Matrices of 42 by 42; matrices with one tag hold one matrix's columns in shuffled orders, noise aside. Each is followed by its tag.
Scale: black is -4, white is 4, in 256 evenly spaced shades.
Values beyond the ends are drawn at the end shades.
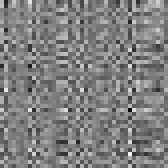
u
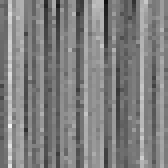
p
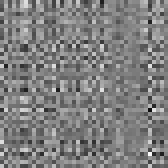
u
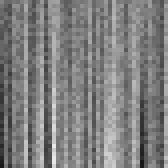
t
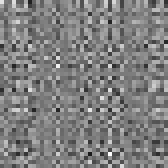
u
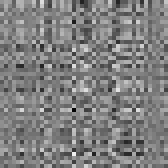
u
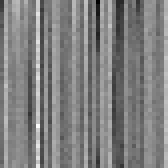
p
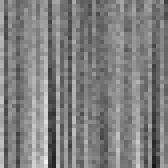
t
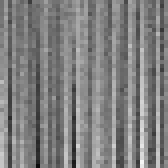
t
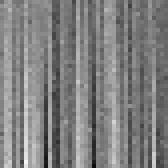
t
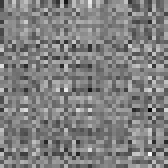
u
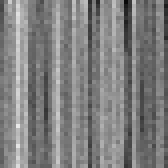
p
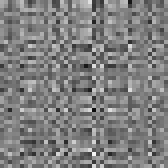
u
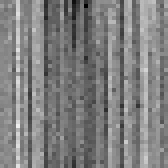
p
